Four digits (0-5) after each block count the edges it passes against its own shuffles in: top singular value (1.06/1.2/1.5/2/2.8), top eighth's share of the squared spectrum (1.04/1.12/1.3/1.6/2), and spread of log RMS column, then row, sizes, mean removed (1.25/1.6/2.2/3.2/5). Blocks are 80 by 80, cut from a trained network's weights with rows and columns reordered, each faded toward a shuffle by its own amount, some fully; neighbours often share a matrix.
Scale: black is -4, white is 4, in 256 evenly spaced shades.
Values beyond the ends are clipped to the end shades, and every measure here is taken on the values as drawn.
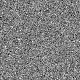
0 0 0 0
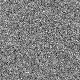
1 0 0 0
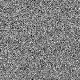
2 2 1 1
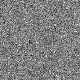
1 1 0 1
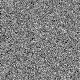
1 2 0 0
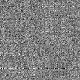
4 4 1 2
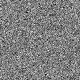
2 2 0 0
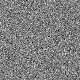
0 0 0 0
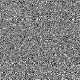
2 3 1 3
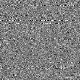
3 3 0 3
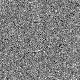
0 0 0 0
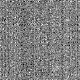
3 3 0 3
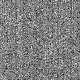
2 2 0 1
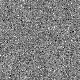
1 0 0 0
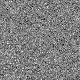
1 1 0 0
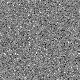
0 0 0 0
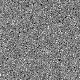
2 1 1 0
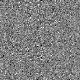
3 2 2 1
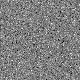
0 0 0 0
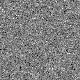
2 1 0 0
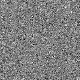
1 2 1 0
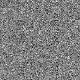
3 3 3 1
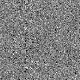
2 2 2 0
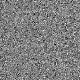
2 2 2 0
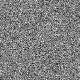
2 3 1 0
